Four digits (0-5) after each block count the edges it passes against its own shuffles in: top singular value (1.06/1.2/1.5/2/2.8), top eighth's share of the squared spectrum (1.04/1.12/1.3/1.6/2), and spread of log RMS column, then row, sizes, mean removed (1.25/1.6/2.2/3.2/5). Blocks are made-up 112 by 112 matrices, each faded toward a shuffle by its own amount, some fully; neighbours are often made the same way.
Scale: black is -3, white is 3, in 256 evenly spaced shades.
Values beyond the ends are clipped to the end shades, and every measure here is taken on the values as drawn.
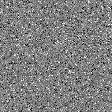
3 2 0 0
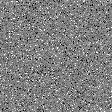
1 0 0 0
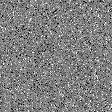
1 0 0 0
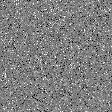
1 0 1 0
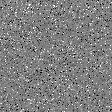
0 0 0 0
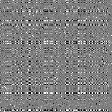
5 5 4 4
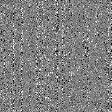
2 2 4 0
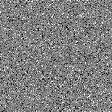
3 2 0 0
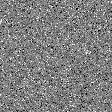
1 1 0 0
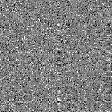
4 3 1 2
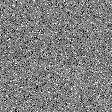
2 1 0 0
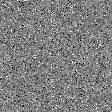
2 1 1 0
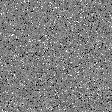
0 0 0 0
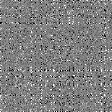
4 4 3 3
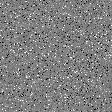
0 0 0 0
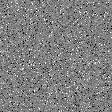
0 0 0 0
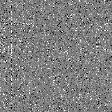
3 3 2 1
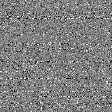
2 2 0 3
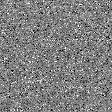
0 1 0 2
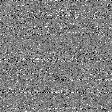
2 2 0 3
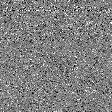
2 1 0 2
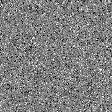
3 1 0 0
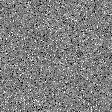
0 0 0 0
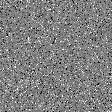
0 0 0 0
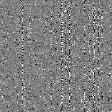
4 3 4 0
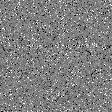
2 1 0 0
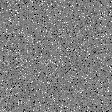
2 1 0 0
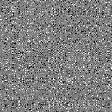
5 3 2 2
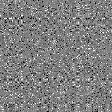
4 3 1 2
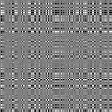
5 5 5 5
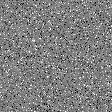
0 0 0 0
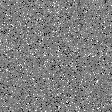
2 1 0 0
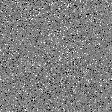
3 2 0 0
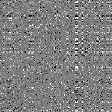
5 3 3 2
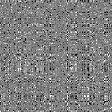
5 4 3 3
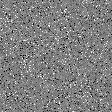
0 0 0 0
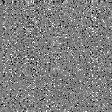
4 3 2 1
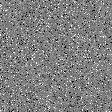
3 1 0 0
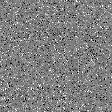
3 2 1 1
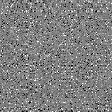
4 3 2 1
